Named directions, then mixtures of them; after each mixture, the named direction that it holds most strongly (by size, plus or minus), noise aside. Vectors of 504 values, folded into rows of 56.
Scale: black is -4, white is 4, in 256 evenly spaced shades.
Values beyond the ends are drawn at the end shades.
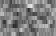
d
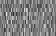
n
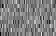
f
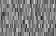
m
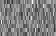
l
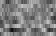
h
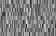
m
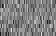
f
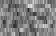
d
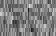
d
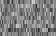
l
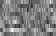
h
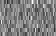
l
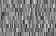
m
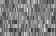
h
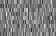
n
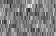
l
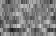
h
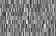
n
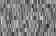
l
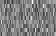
l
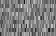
m
